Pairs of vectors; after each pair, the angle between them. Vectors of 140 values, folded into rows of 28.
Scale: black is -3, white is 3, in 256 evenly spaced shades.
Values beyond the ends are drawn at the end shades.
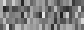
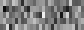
nearly parallel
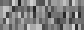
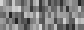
orthogonal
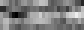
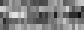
nearly opposite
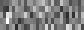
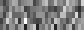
partly aligned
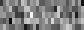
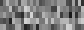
nearly parallel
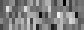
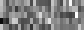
partly opposed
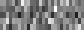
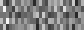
partly aligned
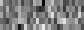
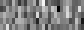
orthogonal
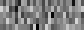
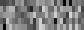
orthogonal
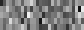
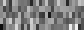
orthogonal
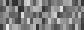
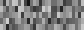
nearly opposite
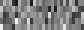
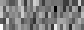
partly aligned
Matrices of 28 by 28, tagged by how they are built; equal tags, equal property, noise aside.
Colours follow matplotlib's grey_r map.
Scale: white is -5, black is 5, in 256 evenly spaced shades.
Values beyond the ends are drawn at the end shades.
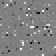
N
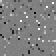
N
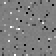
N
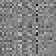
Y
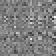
Y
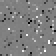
N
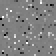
N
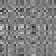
Y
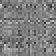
Y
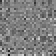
Y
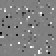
N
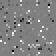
N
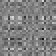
Y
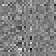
Y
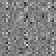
Y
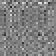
Y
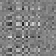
Y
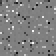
N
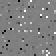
N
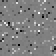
N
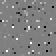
N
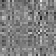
Y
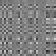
Y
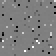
N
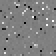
N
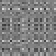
Y
